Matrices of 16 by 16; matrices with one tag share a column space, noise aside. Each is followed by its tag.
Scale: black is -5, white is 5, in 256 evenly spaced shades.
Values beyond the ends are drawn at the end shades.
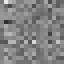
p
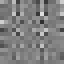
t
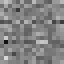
p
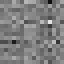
p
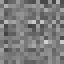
p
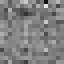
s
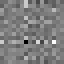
p
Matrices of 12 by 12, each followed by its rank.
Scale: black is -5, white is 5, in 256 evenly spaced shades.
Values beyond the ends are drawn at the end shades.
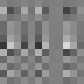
one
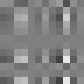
one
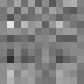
two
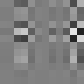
one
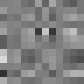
two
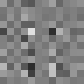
two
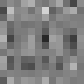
two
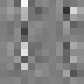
two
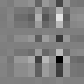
one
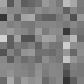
two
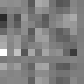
two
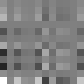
one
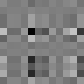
one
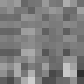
two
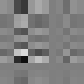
one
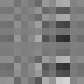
one
